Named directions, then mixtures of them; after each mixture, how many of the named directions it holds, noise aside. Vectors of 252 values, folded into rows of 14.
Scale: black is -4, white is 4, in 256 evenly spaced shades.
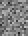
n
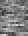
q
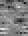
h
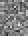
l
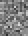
one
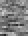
one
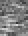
two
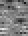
one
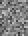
one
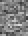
two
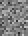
one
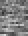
one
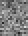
three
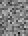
one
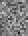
two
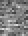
three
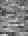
one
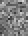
three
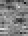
one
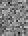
one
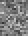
three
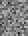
one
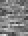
one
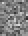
three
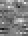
one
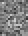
three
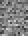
two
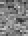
two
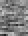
one
